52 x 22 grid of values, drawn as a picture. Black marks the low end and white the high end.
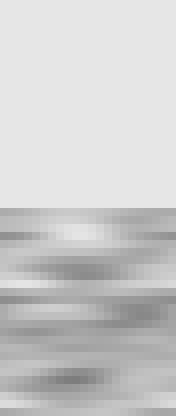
The table splits into 2 rows of 1 panel. Panel 1,1: very high, flat. Panel 2,1: high, streaked across.
